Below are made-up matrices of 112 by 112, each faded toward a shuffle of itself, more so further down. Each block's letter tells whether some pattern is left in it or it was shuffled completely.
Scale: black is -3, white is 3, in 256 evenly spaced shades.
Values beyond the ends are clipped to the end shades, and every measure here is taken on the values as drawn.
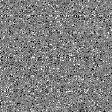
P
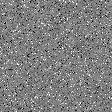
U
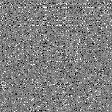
P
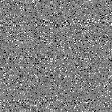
P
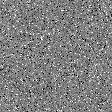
U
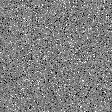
U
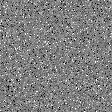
U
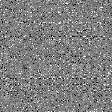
P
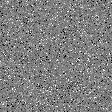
U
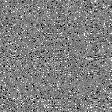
P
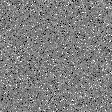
U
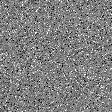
U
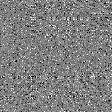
P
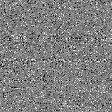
P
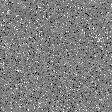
U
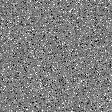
U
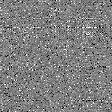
P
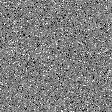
U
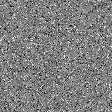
U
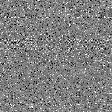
P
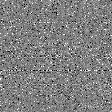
P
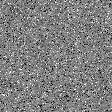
U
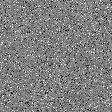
U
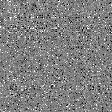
P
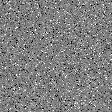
U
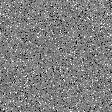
U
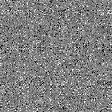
P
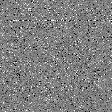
P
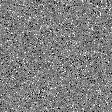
U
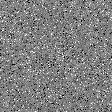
U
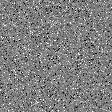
U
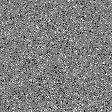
U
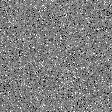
U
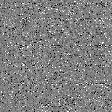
P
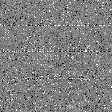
P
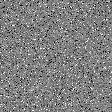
U
